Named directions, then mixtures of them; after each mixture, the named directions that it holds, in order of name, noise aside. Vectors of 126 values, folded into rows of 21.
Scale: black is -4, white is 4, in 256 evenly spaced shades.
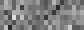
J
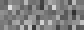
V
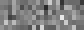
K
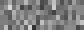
J, V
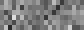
J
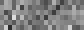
J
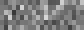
J, K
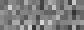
V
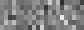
K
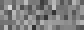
J, V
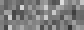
J, K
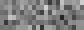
K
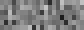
K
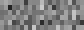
V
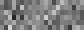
J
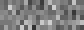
V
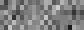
J, V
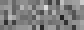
K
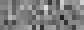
K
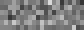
K, V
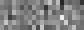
K
